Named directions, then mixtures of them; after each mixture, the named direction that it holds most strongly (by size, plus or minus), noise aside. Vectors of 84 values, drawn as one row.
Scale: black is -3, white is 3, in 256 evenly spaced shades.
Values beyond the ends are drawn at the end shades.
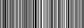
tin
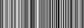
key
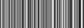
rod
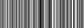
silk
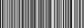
rod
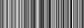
key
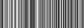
key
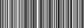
key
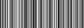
key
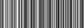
key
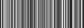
rod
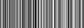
tin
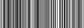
key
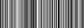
key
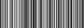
key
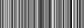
silk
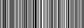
tin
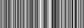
silk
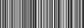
tin
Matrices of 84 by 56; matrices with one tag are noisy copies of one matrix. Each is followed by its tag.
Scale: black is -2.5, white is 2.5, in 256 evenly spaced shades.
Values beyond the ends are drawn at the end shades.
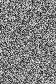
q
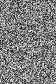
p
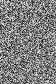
q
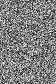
p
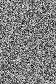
q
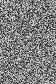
q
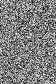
q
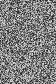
p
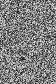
p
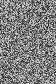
q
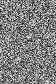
q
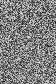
q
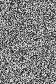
p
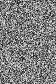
p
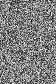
p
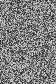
p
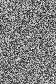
q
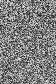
q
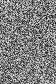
q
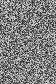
q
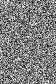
q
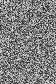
q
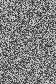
q
